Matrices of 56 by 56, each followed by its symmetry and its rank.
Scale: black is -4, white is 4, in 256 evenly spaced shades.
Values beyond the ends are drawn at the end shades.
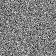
neither, full rank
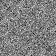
symmetric, full rank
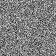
neither, full rank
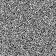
neither, full rank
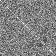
symmetric, full rank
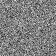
neither, full rank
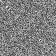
symmetric, full rank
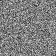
neither, full rank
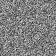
symmetric, full rank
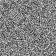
symmetric, full rank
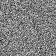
neither, full rank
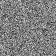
neither, full rank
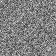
symmetric, full rank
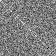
symmetric, full rank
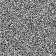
neither, full rank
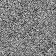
symmetric, full rank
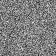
neither, full rank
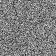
neither, full rank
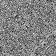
symmetric, full rank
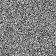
neither, full rank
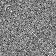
symmetric, full rank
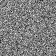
symmetric, full rank
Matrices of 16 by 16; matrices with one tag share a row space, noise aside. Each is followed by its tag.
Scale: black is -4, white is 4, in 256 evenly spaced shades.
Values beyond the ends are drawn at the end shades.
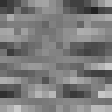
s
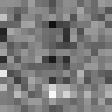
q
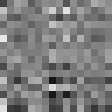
q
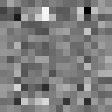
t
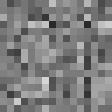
t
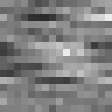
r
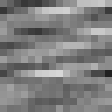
r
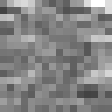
s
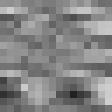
s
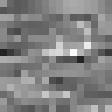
r
